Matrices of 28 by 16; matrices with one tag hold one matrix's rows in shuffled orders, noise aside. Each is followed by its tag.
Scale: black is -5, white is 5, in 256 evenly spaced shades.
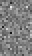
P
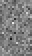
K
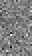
P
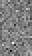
K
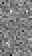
P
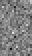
K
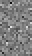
P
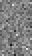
K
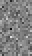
P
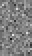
K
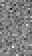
K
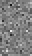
P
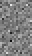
P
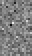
K
